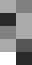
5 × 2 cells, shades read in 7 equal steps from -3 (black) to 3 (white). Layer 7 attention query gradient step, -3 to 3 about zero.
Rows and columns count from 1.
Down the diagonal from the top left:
1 1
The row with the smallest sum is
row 2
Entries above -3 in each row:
2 2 2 2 2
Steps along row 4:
down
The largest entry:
3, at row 5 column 1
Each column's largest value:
3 1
